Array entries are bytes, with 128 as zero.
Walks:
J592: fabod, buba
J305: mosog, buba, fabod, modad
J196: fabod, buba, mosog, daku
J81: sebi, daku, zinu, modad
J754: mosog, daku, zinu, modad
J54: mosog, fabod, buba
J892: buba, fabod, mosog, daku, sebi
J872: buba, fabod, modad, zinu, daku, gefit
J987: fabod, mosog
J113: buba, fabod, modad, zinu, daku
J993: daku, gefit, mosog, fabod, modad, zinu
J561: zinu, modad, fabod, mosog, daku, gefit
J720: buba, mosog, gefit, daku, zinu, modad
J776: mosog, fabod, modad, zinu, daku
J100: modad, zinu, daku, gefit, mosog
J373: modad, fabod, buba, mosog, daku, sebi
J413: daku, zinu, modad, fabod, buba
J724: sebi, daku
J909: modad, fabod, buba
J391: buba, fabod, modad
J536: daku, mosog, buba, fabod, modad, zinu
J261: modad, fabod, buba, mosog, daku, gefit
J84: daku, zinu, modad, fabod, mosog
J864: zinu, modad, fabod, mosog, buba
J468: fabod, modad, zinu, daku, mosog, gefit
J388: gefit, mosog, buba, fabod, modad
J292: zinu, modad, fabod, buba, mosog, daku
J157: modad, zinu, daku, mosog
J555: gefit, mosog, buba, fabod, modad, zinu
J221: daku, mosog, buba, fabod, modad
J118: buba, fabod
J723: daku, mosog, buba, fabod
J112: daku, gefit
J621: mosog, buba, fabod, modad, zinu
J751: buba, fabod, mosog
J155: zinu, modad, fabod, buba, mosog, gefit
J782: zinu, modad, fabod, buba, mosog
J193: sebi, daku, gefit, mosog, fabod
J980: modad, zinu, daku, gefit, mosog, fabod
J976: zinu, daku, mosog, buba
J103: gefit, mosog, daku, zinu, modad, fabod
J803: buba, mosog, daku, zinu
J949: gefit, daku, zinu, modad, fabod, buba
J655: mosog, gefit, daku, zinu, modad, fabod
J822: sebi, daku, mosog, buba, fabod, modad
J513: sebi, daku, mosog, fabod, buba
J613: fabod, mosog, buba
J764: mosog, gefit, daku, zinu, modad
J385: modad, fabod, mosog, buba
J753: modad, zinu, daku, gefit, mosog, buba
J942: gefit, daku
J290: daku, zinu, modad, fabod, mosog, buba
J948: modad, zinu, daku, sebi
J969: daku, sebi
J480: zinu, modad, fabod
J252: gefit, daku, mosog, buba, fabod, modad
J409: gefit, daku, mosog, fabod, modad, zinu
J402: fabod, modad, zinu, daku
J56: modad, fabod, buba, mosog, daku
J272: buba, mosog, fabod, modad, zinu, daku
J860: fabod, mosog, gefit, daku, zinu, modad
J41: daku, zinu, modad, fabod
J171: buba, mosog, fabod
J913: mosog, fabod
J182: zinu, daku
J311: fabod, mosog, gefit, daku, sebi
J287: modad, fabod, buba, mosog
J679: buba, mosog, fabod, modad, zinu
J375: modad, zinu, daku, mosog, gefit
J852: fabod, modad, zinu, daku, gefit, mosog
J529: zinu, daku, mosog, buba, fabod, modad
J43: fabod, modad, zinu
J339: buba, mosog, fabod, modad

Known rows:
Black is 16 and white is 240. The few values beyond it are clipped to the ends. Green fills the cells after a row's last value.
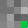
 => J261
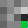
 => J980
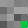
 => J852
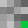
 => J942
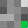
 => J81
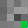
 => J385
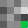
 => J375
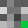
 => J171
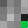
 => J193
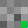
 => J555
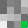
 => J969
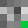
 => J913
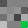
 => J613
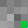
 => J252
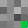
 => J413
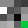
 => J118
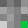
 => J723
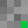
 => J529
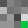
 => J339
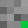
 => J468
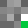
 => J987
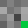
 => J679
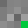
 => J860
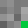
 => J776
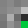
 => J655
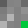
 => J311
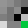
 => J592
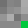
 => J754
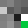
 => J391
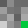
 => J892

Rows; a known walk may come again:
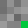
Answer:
J529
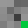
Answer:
J113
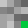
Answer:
J942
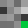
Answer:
J948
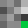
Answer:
J375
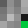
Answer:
J193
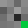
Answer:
J909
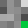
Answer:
J81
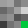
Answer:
J782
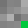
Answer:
J754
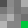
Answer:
J822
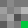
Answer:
J555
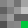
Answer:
J561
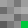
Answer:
J84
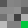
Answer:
J613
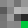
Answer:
J753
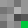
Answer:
J949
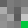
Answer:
J305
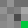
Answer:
J272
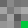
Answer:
J720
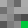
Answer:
J41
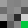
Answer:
J43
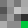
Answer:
J976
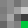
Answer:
J103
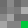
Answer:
J373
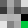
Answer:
J724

